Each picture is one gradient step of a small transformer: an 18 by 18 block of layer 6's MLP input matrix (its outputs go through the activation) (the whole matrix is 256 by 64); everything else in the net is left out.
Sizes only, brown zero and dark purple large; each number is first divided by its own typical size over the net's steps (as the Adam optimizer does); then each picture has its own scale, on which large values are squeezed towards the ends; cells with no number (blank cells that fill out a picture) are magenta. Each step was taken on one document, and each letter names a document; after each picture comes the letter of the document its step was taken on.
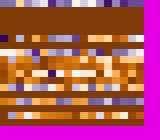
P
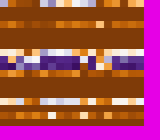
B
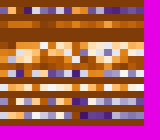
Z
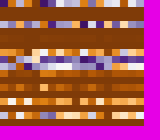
B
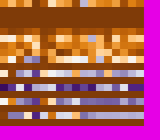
P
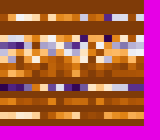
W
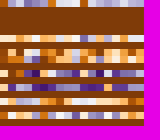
P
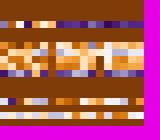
Z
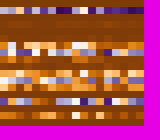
Z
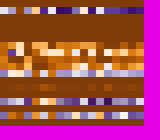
Z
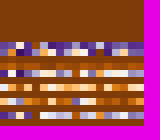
Z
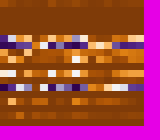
W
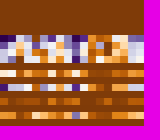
W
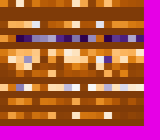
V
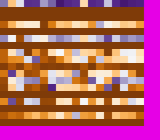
P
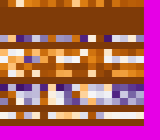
V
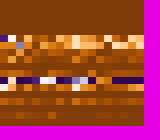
W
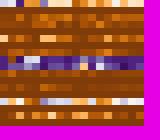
B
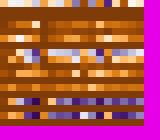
P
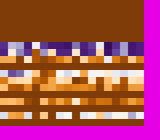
Z
